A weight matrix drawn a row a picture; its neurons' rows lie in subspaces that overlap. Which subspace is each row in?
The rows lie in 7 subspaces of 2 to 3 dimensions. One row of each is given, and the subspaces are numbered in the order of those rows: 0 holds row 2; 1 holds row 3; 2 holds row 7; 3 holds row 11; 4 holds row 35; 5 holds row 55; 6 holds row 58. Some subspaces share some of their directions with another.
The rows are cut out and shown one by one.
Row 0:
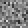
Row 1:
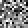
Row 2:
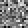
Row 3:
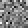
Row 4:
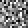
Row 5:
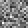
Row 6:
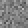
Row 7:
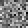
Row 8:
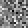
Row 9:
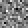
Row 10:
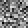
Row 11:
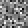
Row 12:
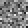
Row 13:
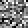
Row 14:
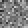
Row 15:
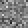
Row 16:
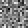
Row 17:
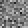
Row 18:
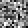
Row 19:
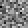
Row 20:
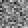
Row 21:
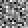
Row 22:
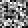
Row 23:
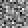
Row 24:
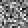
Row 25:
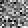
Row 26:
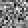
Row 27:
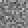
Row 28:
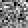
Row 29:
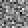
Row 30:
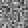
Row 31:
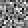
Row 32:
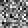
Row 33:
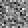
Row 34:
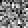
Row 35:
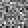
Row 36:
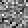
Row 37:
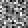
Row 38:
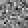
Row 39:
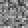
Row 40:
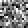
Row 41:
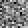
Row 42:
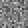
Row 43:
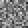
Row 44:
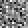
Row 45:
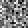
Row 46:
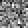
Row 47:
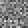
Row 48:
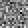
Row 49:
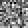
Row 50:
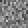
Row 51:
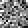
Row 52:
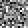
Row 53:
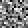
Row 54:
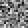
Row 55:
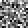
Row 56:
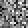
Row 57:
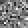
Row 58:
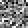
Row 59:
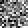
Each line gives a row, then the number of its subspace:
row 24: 2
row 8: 4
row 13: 6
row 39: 0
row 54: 0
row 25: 3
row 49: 5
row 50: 5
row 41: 3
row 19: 0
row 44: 6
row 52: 4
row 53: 1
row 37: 4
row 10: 2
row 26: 3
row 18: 0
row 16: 0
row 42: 0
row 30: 0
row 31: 3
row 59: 3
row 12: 2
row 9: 1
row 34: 5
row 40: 5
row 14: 1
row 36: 6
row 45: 4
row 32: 2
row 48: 4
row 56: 4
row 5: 2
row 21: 6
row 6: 1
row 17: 3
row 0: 5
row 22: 0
